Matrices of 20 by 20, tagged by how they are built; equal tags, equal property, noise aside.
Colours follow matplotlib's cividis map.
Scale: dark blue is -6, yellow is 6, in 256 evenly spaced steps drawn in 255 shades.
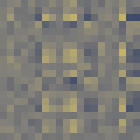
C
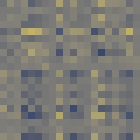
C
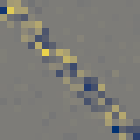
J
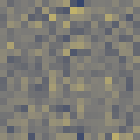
C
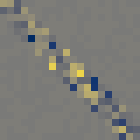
J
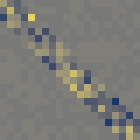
J
